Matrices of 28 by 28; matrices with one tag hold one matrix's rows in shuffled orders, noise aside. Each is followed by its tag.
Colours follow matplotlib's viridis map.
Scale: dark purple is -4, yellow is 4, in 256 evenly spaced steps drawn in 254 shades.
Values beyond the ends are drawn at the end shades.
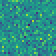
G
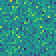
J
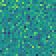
G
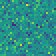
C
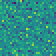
C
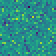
G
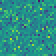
J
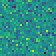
C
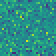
C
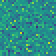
C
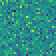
C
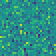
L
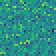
L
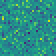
G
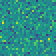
G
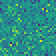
J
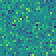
C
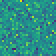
C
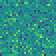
J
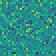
C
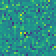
L
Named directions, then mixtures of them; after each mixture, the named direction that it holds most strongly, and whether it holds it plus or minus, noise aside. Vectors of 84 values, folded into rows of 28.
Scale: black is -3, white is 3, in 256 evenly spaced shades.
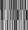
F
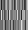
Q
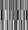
F, plus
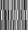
Q, plus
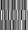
Q, plus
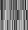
F, plus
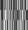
F, plus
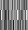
F, minus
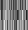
F, plus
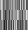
F, minus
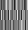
Q, plus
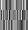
Q, minus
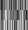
F, plus
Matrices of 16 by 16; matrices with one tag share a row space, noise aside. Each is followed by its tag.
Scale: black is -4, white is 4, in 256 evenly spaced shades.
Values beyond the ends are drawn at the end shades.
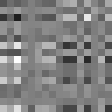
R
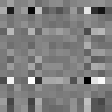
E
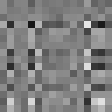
E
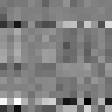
R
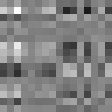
R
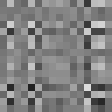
E
